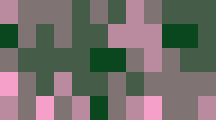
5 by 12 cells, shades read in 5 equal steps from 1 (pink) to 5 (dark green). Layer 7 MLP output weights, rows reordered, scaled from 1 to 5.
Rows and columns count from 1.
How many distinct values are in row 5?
4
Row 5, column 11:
3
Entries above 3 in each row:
5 7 8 4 1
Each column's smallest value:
1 3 1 2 2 3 2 2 1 3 3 2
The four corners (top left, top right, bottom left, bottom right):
2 4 2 2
